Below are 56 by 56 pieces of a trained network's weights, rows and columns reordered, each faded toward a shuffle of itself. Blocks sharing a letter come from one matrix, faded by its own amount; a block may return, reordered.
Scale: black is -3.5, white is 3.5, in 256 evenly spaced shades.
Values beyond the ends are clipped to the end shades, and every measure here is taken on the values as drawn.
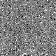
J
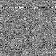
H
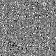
J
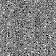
J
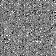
J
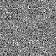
H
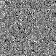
J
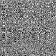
H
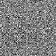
H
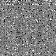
J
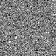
H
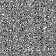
J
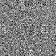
H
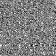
H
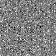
J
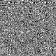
H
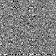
H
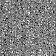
J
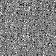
J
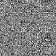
H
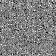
J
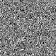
H
